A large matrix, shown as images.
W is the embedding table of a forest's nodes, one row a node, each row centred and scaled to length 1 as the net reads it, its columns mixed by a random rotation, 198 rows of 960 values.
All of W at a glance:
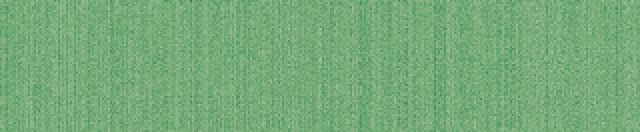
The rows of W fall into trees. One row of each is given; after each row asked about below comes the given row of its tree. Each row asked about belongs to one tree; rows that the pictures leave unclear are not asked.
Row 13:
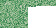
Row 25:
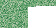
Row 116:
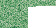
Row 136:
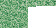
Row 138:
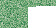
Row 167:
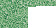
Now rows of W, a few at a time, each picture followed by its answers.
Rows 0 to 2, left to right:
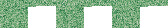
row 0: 25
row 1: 25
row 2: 25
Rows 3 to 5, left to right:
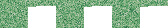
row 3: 116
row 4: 25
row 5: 116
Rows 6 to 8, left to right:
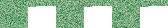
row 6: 167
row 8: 116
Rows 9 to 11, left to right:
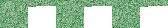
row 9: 13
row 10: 13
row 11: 138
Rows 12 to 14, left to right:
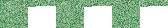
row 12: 13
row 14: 167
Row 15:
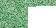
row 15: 116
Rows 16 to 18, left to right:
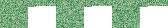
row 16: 25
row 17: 13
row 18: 25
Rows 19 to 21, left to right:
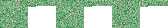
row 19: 13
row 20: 116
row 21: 167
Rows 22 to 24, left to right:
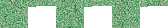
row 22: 167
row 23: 116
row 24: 167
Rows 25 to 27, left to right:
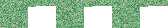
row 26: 116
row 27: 25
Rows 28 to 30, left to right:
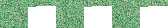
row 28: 116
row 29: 138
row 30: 167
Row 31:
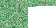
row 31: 116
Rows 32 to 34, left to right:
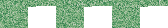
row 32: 13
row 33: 136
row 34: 13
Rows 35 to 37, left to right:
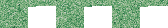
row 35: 116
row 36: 138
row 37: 25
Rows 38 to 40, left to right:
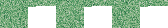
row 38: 25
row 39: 13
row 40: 167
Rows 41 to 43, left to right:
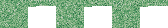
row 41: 116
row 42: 138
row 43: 25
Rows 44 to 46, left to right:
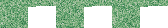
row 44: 138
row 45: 116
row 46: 138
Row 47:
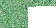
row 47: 25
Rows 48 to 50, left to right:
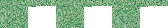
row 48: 138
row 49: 138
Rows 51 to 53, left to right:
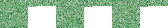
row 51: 116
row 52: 138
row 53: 13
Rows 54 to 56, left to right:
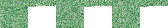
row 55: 116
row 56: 13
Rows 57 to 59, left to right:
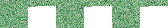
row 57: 167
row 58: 25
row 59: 116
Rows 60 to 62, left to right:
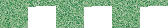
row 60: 136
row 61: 167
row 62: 13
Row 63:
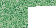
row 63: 25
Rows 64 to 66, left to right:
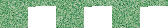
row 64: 136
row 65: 138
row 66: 13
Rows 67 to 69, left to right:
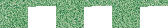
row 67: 138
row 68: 25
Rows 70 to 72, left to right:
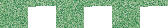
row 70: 167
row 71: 25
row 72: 138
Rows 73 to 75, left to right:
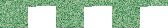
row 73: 13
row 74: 116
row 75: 25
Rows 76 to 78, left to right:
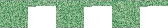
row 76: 25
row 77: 25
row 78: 13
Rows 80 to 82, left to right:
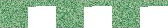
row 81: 116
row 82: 138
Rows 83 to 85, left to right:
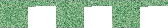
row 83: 25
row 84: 138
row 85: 25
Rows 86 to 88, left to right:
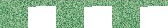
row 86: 136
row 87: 138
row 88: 138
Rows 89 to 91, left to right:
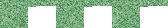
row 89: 138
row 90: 13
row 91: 138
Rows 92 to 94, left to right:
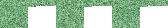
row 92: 138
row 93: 136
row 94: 25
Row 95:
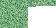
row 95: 136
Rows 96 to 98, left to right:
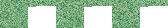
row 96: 116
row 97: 138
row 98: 116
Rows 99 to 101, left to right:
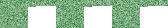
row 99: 136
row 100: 138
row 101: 13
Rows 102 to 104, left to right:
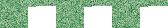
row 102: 116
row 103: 13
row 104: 116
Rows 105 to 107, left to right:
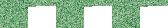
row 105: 25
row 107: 138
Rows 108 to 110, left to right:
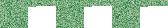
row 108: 138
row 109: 25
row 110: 167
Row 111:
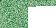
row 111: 138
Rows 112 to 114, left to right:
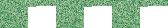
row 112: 116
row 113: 13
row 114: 13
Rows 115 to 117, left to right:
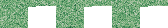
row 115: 138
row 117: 116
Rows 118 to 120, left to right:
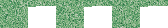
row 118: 167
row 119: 136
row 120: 13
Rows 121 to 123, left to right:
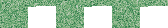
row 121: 25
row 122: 13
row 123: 116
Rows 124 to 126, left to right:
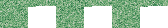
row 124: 116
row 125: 25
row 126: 138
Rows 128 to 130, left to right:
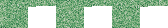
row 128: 138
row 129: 13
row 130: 13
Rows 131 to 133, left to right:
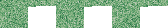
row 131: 138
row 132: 25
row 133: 138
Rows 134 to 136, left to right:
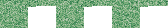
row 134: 13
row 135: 13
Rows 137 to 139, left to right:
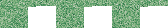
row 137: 138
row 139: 13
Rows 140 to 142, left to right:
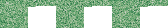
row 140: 13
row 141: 13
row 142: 13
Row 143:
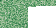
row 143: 138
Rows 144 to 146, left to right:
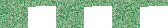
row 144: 136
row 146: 25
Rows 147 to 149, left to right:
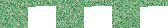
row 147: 136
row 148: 116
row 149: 138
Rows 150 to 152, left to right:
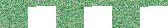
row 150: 25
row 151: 25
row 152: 13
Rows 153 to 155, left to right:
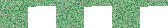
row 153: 25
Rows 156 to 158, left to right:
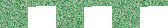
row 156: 136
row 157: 138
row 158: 136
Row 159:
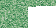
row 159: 138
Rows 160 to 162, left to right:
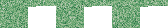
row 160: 25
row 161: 13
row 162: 138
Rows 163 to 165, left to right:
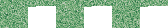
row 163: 167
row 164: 13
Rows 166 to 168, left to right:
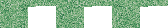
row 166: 25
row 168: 138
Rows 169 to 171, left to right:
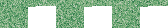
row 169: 25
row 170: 138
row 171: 13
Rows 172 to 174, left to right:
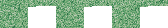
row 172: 116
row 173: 116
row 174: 25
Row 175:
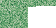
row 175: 13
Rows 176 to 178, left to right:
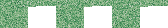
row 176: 167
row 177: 25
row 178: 138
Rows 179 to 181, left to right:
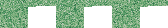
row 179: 25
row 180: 116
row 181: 25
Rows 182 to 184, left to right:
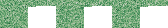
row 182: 13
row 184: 25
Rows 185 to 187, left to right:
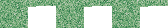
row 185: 116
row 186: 25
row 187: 116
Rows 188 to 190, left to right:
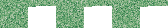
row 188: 138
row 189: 116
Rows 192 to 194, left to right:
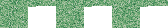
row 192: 167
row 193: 13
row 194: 25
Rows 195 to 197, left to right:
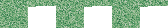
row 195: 167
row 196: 13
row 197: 136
